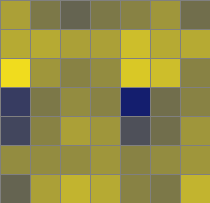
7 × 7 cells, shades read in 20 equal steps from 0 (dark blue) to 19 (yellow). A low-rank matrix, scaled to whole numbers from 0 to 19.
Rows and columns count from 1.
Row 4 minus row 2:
-11 -5 -2 -3 -16 -6 -4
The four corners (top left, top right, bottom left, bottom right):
13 8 7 15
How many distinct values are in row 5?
6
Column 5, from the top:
10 16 17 0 5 10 10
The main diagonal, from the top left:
13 14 10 10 5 11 15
